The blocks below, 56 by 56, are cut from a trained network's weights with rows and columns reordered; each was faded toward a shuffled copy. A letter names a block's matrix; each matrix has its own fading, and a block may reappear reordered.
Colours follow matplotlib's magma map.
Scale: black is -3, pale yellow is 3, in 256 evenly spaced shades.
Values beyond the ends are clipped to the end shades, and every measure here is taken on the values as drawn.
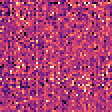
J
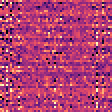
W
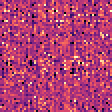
J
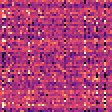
W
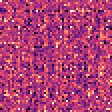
J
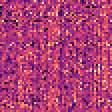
J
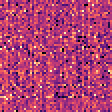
J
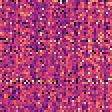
J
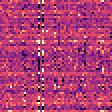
W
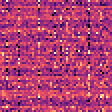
W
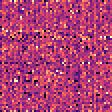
J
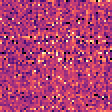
J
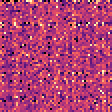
J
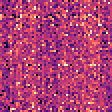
J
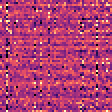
W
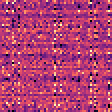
W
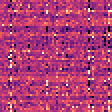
W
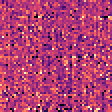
J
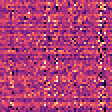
W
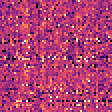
J
